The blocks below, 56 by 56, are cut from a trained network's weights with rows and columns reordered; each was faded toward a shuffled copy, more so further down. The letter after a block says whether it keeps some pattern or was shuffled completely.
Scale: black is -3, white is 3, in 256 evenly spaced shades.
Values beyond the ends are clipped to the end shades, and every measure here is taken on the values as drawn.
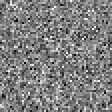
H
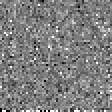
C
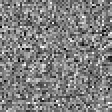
C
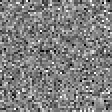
C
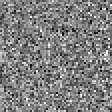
C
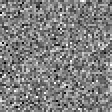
C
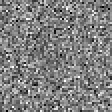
C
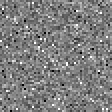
H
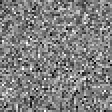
H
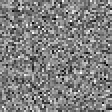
C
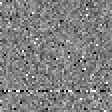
C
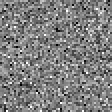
H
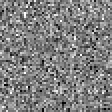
C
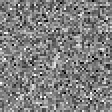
H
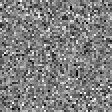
H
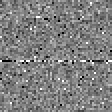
C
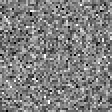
H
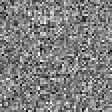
C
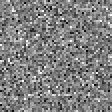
H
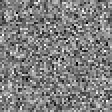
H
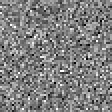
C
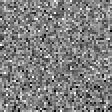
H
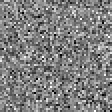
H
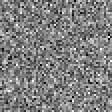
C
